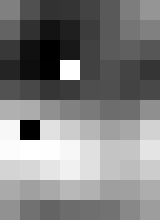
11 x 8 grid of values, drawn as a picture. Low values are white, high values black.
Values change most from cell to cell in the middle left. On average the colour sits 50% of the way up the scale. The top left is the ninth with the highest average. Two lone cells stand out: one far higher and one far lower than their neighbours.
